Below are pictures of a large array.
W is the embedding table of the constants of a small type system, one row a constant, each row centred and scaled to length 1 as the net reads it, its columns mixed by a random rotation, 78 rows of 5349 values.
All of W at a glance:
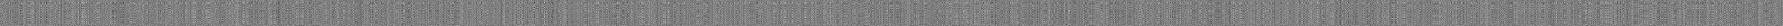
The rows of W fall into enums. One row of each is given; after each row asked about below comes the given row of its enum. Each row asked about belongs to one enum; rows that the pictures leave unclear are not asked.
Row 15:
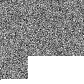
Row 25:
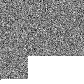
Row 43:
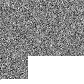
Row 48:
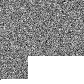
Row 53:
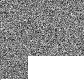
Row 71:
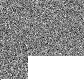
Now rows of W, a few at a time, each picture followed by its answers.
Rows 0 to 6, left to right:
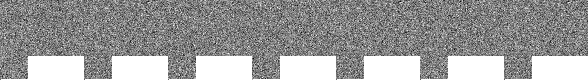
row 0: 15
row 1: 48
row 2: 71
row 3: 43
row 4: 48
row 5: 25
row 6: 48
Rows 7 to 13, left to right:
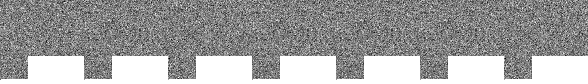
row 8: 53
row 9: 43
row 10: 53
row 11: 53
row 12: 53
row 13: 43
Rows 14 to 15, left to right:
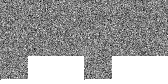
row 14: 25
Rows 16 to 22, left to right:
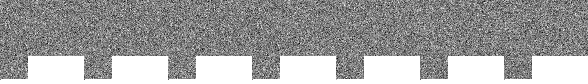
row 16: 71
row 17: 25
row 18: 25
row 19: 71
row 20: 43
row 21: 48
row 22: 53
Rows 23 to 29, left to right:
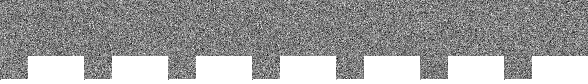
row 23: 15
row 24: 71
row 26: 71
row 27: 43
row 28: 53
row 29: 48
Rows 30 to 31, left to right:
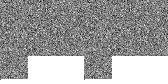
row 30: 25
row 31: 25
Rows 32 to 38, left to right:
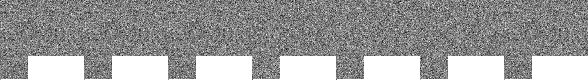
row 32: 53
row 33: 53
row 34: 53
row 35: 25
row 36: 48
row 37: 43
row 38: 53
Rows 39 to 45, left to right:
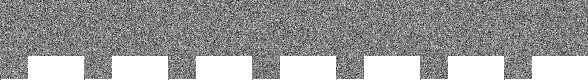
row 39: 25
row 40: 25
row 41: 48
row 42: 53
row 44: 48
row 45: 15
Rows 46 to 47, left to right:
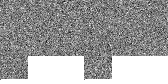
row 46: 48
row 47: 71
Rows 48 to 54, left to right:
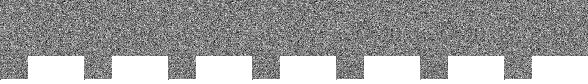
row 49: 25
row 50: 48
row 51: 48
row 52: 53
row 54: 25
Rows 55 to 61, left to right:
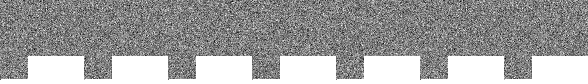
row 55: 25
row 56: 43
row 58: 53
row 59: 71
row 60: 25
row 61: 43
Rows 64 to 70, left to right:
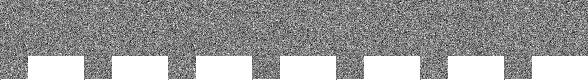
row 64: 71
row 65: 48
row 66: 71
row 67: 53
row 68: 48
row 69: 15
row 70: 48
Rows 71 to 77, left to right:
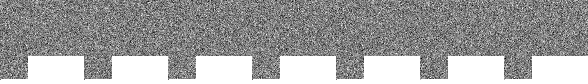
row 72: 48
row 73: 25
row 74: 25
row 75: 71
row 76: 43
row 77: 43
